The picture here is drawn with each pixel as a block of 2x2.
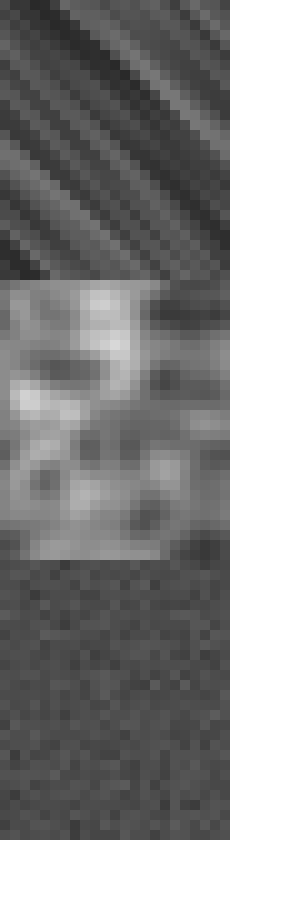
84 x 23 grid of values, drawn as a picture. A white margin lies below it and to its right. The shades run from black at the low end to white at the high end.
The table splits into 3 rows of 1 panel. Panel 1,1: low, slanting down to the right. Panel 2,1: middling, blotchy, strong in contrast. Panel 3,1: low, fine-grained, faint in contrast.
